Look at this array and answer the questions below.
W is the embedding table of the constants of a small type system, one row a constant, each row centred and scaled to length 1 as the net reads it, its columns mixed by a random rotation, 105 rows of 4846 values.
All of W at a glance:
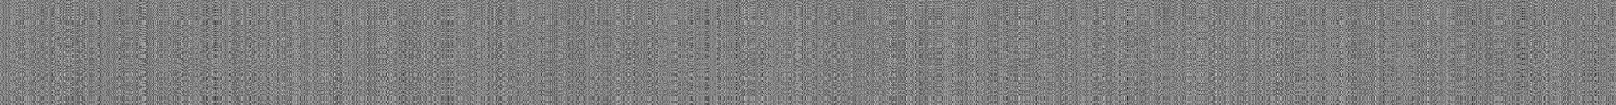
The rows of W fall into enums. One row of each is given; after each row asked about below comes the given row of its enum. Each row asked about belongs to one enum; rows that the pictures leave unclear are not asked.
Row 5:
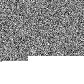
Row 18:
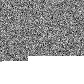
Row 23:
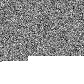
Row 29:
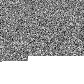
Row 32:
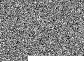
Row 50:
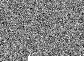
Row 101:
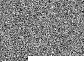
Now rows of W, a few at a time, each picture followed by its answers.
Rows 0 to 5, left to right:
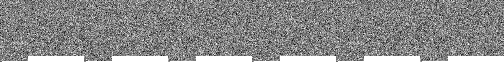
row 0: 29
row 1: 18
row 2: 5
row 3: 32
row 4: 29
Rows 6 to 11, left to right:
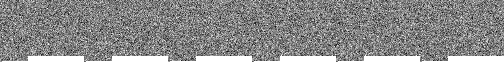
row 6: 5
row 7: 29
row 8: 18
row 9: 50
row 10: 50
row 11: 18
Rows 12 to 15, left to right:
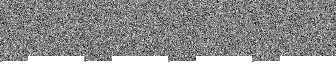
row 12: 50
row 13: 18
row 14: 101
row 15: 50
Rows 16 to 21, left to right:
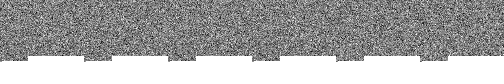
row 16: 18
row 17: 32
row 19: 18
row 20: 23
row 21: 50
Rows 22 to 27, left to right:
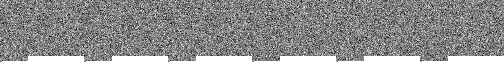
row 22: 50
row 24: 50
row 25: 101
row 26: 5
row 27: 18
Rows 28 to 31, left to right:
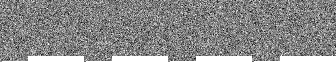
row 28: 5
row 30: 101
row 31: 50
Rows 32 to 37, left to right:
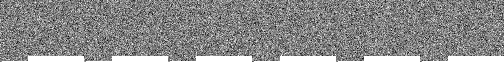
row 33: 5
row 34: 18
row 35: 50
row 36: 101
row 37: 23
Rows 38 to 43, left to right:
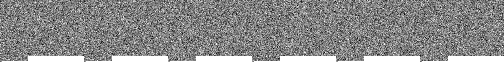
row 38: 32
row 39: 32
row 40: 5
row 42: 5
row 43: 23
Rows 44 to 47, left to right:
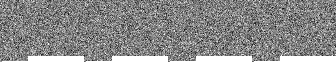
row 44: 5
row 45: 23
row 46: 29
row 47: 50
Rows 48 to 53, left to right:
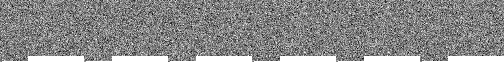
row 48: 18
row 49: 5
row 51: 101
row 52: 101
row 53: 18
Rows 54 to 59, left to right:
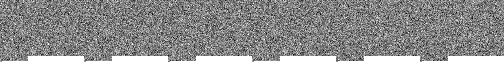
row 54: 5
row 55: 5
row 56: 23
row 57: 5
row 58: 18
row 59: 18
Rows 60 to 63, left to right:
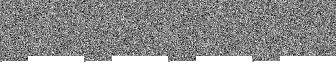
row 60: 101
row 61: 32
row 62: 101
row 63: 5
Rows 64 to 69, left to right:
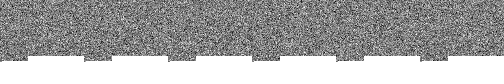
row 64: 18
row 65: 32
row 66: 29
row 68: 23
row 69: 18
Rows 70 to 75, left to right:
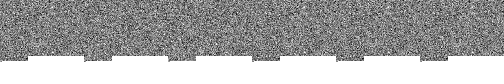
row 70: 101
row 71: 23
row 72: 5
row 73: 101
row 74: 101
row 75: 101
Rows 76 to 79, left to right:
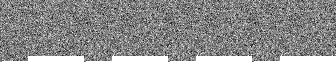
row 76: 18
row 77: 50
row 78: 50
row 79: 50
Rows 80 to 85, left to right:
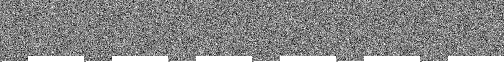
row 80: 101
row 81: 101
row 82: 5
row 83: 32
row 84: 5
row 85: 23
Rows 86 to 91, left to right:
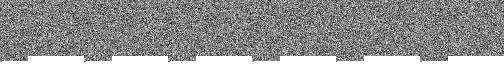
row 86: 18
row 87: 50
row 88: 50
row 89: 5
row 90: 32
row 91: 101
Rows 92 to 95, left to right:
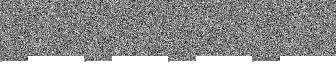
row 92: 101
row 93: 5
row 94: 32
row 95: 101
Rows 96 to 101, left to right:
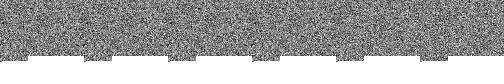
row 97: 50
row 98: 50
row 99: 50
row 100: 23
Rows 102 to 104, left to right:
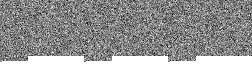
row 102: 101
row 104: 23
